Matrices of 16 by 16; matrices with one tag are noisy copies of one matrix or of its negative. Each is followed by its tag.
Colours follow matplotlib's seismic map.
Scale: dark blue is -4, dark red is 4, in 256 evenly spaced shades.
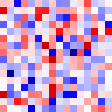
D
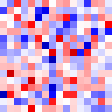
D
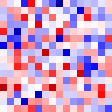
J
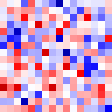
J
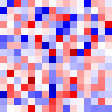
D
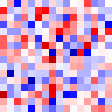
D
